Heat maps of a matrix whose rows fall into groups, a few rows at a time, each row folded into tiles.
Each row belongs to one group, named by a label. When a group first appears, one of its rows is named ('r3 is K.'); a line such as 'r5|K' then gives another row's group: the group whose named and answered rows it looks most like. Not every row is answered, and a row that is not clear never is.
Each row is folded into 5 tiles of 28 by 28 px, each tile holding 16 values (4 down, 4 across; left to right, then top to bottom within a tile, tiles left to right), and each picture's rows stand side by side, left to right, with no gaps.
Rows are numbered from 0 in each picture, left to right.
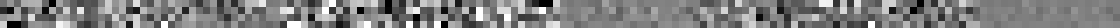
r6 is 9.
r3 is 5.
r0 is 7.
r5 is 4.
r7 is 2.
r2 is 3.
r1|4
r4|2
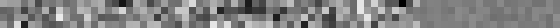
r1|3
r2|5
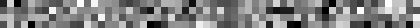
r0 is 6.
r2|7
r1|7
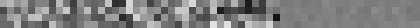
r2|2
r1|3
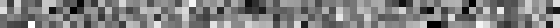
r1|3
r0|9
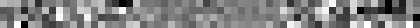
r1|9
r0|5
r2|3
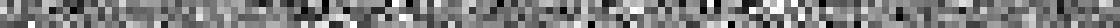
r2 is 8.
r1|5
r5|6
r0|9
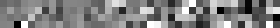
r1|3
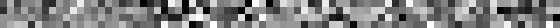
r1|8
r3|3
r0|6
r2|2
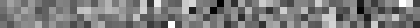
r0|7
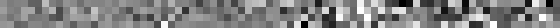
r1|4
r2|5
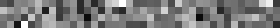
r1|4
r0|4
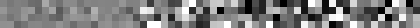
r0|2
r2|8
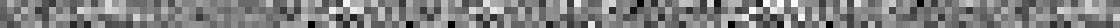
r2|6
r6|9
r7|7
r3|6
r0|7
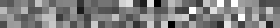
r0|4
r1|6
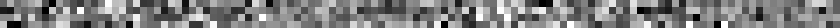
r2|3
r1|8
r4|3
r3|5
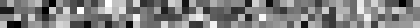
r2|5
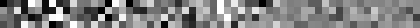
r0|8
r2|2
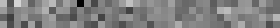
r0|9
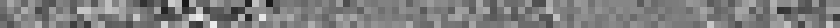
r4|9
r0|7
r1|8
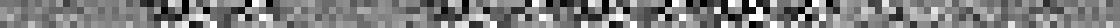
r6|2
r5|8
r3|8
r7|9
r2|7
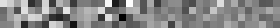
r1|6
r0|2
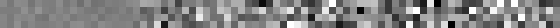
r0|9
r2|3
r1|5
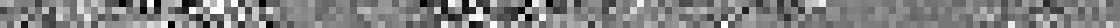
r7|9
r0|5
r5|4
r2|7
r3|8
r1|6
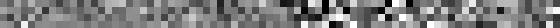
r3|3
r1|4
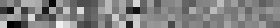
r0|7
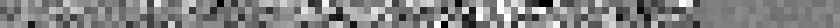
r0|6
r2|2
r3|5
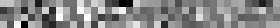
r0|5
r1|5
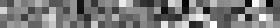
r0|4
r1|8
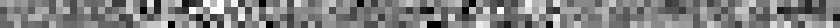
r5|3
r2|9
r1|6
